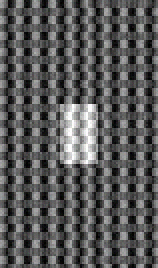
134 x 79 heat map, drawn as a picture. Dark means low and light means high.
Stripes: upright, repeating 9 times. Odd patch: higher, in the centre. Slope: none. Ninth with the highest average: centre.
